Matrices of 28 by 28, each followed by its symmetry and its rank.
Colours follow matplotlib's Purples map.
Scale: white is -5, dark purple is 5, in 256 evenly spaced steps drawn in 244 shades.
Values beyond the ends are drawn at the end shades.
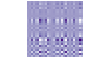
neither, rank one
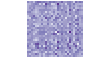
neither, rank five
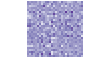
neither, rank five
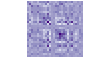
symmetric, rank three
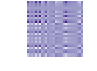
neither, rank one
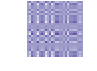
neither, rank one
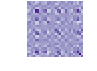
symmetric, rank three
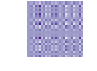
neither, rank one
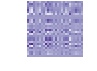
neither, rank two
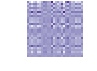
neither, rank two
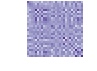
symmetric, rank three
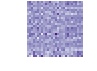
neither, rank five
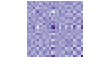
symmetric, rank three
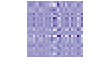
neither, rank two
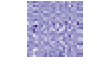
neither, rank five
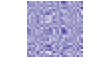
neither, rank five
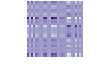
neither, rank one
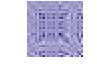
symmetric, rank three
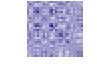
symmetric, rank three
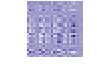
neither, rank two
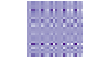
neither, rank one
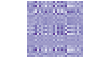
neither, rank two
